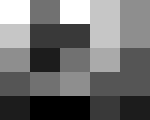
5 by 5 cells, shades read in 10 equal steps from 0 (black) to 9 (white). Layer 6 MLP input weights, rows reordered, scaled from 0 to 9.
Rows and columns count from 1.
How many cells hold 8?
0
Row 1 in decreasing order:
9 9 7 5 4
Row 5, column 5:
1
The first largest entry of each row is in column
1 1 4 3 4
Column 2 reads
4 2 1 4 0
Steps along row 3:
down up up down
